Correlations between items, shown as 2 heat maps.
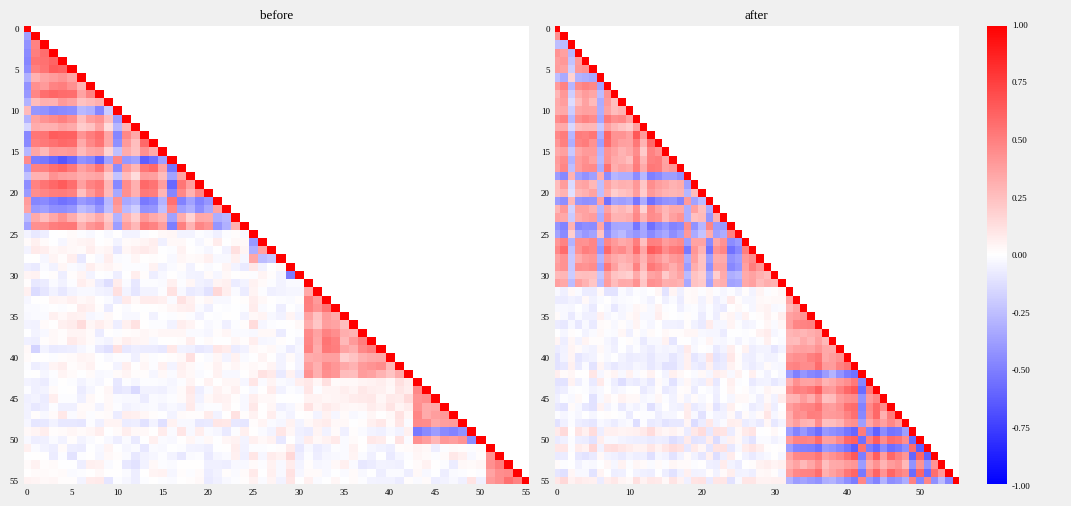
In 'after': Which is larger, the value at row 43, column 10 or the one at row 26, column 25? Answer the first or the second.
the first
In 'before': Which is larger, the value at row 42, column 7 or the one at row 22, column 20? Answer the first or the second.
the first
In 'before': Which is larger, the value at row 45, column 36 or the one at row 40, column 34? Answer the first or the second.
the second
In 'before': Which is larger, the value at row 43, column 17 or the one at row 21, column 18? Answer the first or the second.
the first
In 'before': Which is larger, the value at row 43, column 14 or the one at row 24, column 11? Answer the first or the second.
the second
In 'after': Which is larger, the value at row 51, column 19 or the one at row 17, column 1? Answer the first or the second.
the second
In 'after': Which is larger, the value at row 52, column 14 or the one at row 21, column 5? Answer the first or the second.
the first
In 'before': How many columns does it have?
56
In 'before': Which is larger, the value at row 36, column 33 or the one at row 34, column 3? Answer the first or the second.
the first
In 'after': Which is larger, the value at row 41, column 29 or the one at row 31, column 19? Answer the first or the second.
the second
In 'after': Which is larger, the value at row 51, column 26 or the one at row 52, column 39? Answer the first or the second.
the second
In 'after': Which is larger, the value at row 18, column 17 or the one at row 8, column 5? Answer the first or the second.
the second
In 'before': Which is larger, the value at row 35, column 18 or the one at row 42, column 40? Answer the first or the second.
the second
